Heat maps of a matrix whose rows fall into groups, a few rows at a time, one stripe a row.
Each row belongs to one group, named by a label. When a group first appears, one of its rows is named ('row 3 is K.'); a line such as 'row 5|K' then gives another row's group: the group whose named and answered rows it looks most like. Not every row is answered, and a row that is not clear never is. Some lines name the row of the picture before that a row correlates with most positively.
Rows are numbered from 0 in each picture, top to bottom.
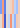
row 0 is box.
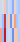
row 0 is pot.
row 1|pot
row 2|pot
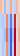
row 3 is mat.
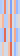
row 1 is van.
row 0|pot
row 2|pot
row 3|van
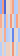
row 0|box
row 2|pot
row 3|box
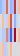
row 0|mat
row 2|mat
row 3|van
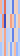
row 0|pot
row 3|pot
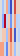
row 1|pot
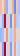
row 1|pot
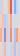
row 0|van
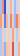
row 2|box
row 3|box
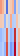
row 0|van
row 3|mat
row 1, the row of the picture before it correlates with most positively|1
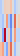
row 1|mat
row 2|pot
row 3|van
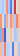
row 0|mat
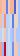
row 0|van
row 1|pot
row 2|pot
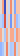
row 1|pot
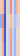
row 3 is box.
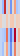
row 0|pot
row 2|mat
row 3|mat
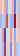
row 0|van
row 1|mat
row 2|box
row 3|pot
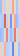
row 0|box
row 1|pot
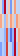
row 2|mat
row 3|mat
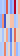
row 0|mat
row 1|box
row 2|mat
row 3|pot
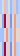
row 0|pot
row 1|pot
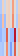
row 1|box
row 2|mat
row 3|mat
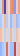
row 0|box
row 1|pot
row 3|mat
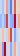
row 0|mat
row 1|mat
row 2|van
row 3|pot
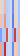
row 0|pot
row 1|pot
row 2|mat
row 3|pot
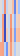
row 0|van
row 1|box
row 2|box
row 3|van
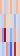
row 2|pot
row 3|mat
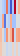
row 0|mat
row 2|box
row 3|van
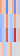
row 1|mat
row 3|van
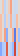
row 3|mat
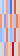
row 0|mat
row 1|box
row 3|box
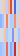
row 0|van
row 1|mat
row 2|pot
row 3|mat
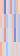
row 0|box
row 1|van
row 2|van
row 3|van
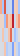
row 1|box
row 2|van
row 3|pot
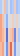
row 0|pot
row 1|van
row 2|van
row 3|van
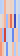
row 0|van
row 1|van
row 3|van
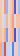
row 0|van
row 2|van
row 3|pot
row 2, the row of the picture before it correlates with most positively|1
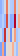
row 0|mat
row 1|mat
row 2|pot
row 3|box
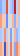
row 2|pot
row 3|box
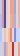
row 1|box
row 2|van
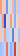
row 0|van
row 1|box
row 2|pot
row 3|mat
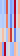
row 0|mat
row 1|mat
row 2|van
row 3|pot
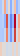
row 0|pot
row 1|mat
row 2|mat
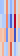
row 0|mat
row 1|mat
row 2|van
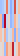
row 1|pot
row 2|van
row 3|box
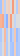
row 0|box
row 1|van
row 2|pot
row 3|pot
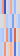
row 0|box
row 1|pot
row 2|mat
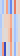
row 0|mat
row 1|van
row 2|van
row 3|box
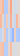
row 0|van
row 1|box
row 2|pot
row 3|van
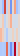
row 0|pot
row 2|van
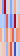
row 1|mat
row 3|van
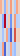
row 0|box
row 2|mat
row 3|box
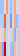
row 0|mat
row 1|pot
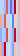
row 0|mat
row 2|mat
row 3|pot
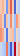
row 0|van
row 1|box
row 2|van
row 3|mat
